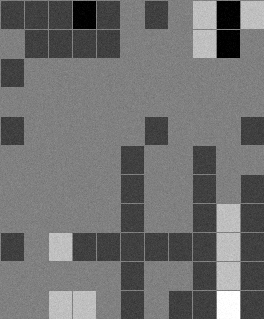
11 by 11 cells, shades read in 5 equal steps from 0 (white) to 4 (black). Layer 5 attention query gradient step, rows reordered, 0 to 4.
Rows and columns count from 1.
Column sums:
26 24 22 25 25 28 25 24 26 21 27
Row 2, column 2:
3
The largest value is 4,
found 3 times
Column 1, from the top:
3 2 3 2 3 2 2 2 3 2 2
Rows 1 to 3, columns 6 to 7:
2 3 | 2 2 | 2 2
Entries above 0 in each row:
11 11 11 11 11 11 11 11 11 11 10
